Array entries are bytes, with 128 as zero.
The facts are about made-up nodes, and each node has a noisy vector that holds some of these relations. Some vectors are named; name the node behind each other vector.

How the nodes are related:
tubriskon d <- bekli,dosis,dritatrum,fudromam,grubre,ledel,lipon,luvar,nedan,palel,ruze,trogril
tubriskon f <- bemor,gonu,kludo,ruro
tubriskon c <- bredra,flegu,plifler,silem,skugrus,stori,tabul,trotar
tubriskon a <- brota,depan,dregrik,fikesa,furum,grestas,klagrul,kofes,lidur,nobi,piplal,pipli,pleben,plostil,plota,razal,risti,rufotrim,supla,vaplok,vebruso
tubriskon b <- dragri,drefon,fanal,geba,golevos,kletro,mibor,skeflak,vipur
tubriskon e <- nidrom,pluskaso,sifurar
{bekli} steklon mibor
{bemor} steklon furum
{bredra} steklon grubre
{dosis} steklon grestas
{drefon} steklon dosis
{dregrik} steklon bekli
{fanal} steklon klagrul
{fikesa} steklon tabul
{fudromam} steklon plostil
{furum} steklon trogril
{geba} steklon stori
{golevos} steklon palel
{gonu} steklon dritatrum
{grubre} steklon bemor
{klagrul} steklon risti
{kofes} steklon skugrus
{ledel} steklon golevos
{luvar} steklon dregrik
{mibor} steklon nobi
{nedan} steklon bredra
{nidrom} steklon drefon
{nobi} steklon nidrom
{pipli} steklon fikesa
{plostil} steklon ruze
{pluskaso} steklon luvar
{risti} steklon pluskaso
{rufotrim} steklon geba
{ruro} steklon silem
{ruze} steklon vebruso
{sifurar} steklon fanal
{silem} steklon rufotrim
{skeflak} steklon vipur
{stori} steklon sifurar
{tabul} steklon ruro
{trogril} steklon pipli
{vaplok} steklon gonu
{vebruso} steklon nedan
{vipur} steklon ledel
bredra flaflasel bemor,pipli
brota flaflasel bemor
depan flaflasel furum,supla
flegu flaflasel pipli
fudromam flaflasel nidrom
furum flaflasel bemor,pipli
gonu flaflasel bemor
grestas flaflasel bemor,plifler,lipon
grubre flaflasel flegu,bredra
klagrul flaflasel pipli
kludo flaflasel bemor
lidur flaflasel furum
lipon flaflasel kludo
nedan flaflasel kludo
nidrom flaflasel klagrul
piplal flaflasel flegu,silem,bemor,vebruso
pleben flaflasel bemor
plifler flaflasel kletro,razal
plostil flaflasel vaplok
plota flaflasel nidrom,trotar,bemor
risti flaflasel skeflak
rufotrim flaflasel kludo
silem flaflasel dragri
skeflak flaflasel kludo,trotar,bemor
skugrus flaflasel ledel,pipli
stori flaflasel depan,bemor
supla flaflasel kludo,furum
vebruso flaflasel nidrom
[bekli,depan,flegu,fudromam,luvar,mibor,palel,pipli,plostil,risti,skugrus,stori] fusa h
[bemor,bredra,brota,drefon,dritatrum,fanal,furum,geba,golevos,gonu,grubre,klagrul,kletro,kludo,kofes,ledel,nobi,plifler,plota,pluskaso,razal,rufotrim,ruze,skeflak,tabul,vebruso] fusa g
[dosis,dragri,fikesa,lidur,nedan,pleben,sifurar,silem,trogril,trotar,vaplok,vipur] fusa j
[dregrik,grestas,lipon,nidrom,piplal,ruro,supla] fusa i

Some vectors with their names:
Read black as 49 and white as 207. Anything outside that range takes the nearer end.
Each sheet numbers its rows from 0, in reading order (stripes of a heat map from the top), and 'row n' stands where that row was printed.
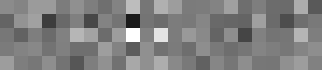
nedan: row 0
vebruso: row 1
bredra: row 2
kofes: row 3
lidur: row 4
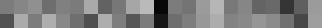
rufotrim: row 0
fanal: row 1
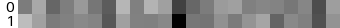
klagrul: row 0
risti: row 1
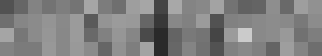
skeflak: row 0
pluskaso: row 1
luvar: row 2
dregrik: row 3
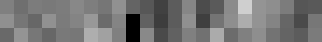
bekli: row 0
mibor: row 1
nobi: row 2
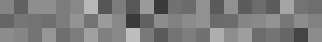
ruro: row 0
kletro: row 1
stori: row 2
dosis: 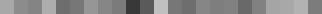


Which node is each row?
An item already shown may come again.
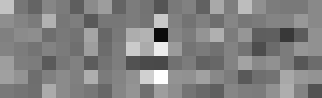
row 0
depan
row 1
dragri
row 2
rufotrim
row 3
pleben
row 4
fudromam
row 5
grestas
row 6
trogril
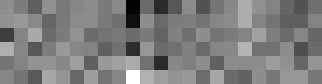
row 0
mibor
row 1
plostil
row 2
ruze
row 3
pipli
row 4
pluskaso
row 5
furum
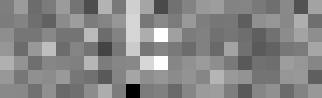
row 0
klagrul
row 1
grubre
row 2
pleben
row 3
silem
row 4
grestas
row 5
lipon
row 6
drefon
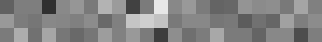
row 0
plifler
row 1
piplal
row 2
sifurar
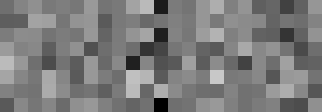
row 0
rufotrim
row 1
tabul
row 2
rufotrim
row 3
fudromam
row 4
nidrom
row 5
supla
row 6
trogril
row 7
geba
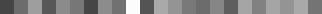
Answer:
ledel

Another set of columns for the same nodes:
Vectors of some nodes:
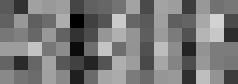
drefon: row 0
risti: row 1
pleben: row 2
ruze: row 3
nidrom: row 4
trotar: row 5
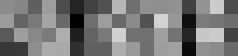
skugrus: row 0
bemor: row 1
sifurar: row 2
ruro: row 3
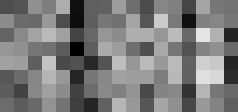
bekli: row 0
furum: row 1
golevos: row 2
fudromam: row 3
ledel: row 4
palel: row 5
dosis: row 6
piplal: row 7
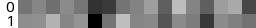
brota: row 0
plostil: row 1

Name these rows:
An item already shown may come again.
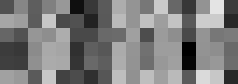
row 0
rufotrim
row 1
ledel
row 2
nobi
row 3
ruro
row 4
ruro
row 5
ledel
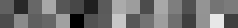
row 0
nidrom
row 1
stori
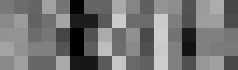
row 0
depan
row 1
klagrul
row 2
grubre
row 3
bredra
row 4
klagrul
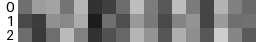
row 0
pluskaso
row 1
mibor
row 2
lipon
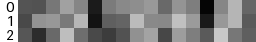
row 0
fikesa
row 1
geba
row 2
grestas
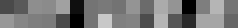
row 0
tabul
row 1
nedan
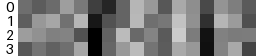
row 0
piplal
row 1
fanal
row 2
bredra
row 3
silem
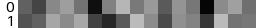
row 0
trogril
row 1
dregrik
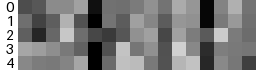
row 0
tabul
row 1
pipli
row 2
grestas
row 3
vebruso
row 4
dragri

